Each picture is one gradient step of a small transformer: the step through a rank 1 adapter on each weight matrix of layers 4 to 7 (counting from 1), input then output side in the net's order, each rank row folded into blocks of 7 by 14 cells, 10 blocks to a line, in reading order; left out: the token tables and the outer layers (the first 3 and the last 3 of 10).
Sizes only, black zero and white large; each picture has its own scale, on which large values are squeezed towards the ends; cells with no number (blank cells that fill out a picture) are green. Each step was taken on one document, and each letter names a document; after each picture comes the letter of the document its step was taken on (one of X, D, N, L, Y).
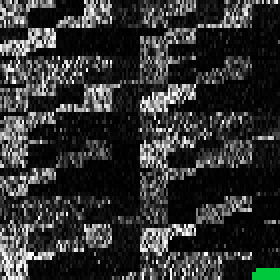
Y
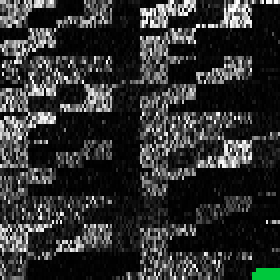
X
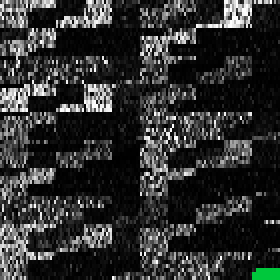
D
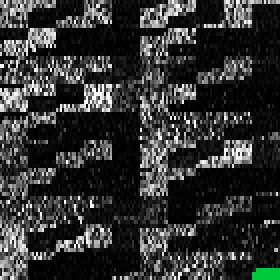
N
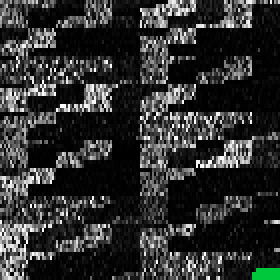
D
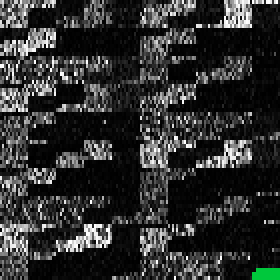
D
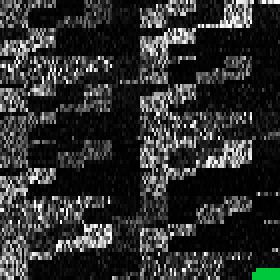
Y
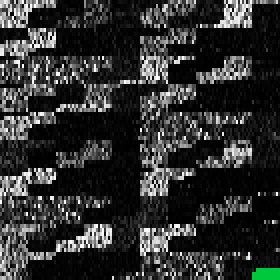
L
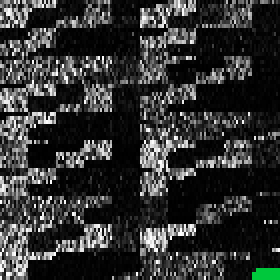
L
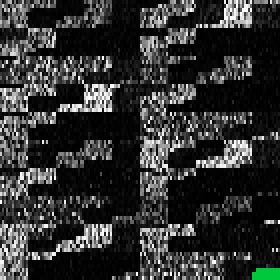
L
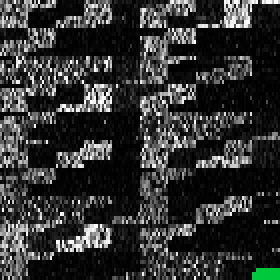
D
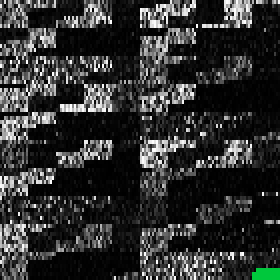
N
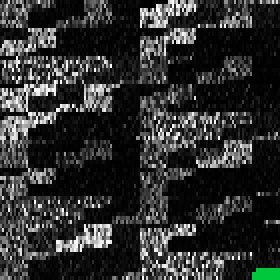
Y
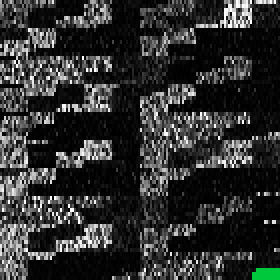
X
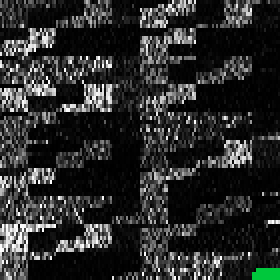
N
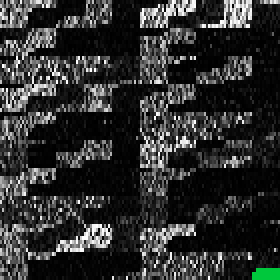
X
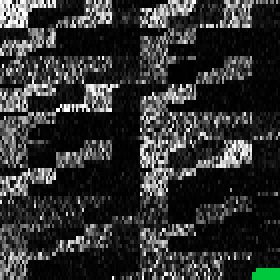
L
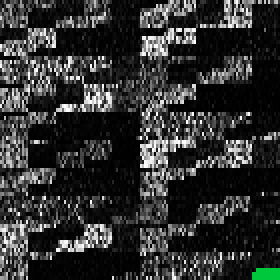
N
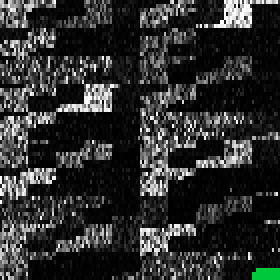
L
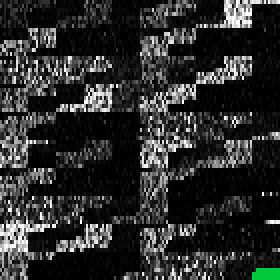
N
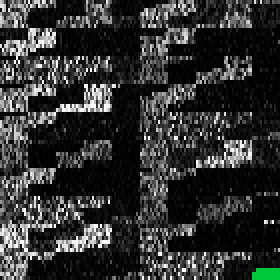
Y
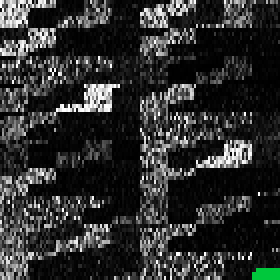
Y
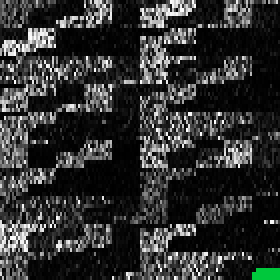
D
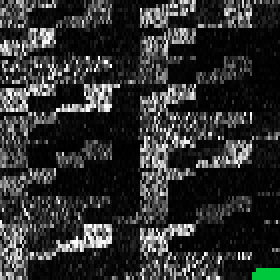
Y
